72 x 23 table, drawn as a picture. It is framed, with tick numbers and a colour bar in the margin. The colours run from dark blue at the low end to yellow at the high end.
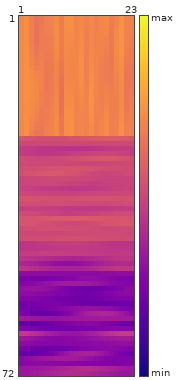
The table splits into 3 rows of 1 panel. Panel 1,1: high, streaked downward, faint in contrast. Panel 2,1: middling, streaked across, faint in contrast. Panel 3,1: low, streaked across.
